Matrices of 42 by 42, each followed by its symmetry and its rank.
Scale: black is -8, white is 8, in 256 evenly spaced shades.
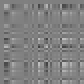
symmetric, rank one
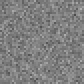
neither, full rank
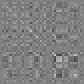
symmetric, rank three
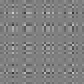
symmetric, rank one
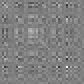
symmetric, rank three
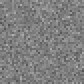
neither, full rank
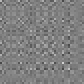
symmetric, rank three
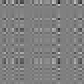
neither, rank one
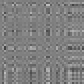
antisymmetric, rank two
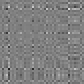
antisymmetric, rank two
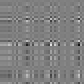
neither, rank one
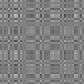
symmetric, rank one
